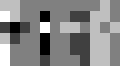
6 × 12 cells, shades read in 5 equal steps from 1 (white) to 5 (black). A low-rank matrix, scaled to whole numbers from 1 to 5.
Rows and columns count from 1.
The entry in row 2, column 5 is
5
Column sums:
11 19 19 18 23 18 17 20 22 13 13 17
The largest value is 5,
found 4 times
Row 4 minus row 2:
1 2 0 0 0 0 0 0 0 0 0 0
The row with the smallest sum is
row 1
